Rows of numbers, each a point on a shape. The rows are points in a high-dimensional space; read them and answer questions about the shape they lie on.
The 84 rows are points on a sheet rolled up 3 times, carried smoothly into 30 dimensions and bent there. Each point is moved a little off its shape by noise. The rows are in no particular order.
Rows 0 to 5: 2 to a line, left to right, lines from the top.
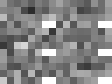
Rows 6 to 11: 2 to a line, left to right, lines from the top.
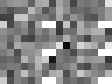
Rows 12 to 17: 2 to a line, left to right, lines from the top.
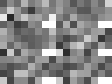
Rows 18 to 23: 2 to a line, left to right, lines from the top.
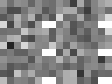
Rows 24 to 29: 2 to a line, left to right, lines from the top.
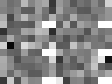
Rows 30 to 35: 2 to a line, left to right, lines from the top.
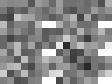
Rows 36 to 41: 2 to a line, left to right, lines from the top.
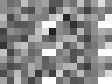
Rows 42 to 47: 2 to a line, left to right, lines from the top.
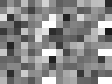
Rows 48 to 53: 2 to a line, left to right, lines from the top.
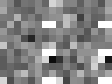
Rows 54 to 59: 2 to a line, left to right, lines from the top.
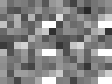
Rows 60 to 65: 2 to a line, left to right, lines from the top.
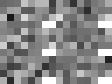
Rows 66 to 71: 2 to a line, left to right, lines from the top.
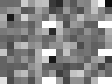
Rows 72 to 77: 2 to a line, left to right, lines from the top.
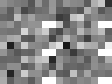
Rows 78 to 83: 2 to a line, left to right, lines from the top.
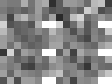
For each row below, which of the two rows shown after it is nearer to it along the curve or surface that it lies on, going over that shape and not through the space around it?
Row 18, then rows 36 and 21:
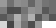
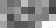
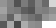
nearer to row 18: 21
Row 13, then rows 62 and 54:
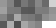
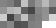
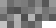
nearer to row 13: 54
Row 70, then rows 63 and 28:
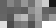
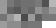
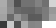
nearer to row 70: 63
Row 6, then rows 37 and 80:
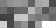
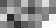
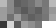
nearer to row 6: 80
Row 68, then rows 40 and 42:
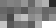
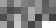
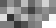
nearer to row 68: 40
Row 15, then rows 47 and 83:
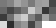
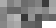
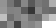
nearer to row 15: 47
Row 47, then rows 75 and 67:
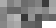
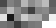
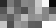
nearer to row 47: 67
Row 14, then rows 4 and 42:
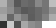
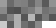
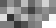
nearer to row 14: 4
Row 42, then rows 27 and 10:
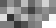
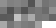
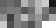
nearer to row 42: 10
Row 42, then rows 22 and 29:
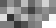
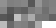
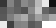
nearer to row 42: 29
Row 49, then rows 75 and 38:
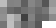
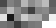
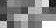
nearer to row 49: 38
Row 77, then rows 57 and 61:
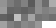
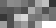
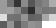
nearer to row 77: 57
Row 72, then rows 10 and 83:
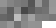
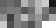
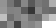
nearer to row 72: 83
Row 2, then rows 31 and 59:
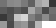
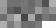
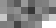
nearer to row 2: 31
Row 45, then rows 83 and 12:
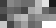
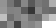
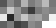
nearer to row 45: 12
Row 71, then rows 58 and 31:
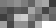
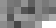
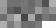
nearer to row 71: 31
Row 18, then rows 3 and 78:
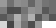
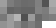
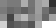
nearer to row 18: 3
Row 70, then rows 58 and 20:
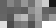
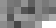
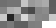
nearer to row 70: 20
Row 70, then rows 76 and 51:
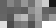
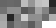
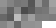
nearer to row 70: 76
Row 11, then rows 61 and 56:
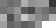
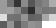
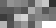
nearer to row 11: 56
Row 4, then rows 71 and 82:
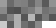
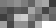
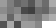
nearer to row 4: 71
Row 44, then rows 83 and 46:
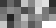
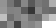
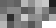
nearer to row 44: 46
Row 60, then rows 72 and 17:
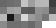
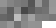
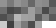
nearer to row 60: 17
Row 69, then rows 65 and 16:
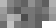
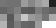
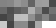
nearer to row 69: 16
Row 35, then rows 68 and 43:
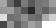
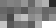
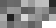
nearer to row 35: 43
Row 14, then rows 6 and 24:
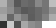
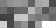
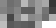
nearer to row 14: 6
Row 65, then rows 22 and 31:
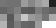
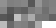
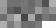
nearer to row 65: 22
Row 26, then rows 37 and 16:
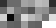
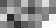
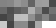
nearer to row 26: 37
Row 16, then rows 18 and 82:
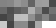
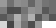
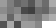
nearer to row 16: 18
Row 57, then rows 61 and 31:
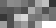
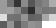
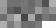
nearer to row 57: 31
